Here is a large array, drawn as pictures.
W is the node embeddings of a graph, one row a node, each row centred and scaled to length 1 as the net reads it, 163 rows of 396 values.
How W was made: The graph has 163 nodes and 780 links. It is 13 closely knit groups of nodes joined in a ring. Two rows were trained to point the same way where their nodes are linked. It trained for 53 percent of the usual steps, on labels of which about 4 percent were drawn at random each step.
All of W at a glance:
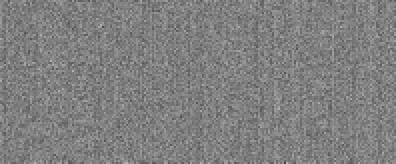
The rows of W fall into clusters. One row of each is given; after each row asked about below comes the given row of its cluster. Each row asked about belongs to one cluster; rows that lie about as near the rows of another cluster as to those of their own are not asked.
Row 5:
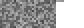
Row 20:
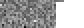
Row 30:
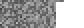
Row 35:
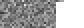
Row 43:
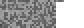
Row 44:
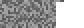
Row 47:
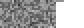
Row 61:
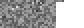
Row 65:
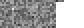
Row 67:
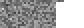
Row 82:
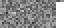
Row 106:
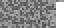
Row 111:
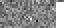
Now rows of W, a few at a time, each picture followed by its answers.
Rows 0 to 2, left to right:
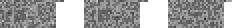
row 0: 65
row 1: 65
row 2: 106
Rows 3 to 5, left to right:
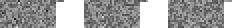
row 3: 111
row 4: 111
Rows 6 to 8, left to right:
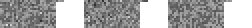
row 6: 47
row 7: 111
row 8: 47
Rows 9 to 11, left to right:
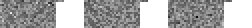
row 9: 35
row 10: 67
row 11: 111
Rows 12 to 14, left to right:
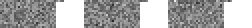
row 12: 65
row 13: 20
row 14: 30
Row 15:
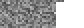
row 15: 67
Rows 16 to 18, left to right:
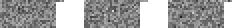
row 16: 82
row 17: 5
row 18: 43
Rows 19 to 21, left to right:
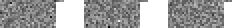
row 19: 35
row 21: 67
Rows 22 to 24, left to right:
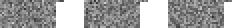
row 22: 44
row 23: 5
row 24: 67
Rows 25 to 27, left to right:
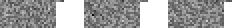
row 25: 44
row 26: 67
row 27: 67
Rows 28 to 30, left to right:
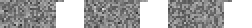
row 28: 47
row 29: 5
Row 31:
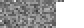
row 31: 67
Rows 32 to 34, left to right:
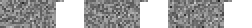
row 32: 106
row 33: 82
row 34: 82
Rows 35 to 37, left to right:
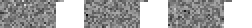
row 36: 44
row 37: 61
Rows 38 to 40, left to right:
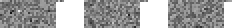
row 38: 47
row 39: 67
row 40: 35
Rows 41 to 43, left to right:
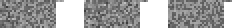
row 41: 5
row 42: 30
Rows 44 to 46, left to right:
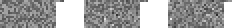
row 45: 82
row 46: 35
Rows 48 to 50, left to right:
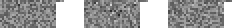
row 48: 82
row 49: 20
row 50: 67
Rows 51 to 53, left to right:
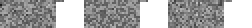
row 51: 61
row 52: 61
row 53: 111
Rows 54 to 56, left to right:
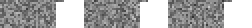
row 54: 20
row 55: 61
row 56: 20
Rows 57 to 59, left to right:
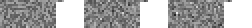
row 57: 43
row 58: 44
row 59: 43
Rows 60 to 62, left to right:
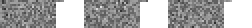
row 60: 43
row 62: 5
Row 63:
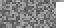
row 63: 5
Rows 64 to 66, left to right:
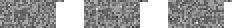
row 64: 65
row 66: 47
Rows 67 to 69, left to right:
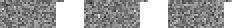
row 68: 44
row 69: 30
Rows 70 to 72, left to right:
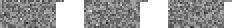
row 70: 82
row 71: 61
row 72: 5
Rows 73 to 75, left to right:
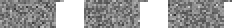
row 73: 82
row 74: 30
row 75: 61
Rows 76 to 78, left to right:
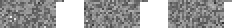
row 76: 61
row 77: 111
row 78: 47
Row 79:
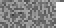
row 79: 43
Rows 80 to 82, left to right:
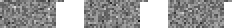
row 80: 67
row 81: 65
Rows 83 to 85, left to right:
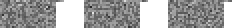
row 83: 35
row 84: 43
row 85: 44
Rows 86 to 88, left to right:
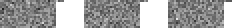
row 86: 67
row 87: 82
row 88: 111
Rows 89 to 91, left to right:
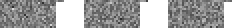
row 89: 111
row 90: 44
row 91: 65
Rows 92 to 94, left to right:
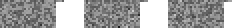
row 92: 61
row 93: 82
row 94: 35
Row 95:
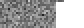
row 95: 111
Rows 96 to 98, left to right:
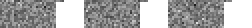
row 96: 65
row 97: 20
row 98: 20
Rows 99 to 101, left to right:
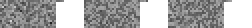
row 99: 20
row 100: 61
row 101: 106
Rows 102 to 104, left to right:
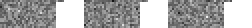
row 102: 111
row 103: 30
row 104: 67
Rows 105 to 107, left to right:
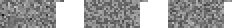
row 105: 44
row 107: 5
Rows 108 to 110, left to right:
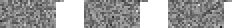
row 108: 106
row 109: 111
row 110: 35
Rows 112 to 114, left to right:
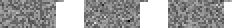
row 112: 106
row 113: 82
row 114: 5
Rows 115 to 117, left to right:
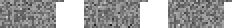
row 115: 65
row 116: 65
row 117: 111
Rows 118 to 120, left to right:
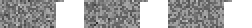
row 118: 82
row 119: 47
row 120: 106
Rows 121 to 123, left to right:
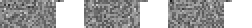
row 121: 43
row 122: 30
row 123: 43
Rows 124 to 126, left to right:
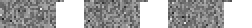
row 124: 47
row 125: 30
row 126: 30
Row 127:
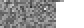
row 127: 35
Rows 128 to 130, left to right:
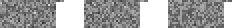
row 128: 82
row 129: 44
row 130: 65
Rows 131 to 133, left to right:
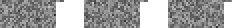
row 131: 44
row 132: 44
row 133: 20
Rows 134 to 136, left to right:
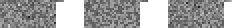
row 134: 20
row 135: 67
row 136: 5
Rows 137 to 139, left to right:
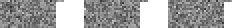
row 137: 47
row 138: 47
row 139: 43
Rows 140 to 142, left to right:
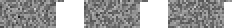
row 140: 111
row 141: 111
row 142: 106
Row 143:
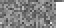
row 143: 20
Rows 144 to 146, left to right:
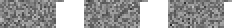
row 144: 43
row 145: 35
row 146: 82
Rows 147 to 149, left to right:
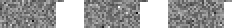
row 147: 111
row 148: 20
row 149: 106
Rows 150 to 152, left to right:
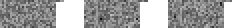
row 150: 82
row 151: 65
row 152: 65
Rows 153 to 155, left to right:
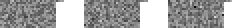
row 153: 35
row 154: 35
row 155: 106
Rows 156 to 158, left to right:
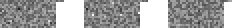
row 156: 20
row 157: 67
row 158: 106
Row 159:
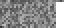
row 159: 30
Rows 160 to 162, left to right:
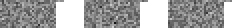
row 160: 5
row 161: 67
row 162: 5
